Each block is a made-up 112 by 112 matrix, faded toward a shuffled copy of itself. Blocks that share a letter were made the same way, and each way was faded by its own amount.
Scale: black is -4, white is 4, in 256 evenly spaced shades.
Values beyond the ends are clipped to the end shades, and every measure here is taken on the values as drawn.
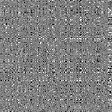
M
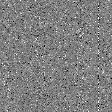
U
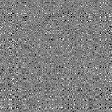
M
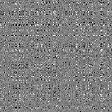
M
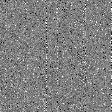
U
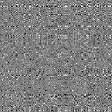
M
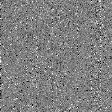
U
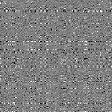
M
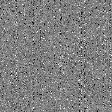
U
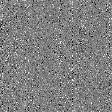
U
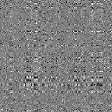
M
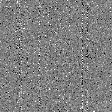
U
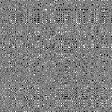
M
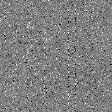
U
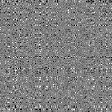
M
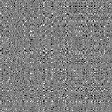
M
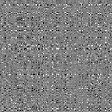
M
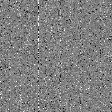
U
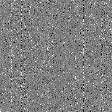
U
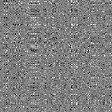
M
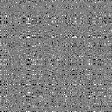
M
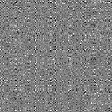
M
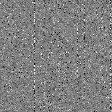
U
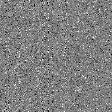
U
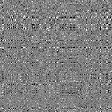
M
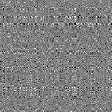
M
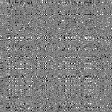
M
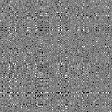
M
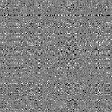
M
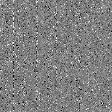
U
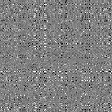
M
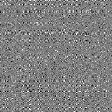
M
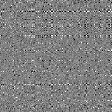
M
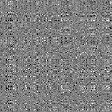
M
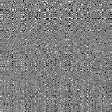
M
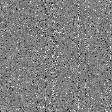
U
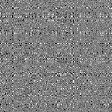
M
